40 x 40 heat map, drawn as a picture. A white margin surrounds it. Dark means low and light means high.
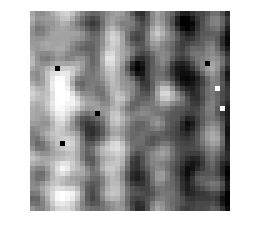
There is an overall slope up to the left. Stripes running up and down repeat 4 times from left to right. The ninth with the lowest average is the bottom right. Six lone cells stand out: two far higher and four far lower than their neighbours.
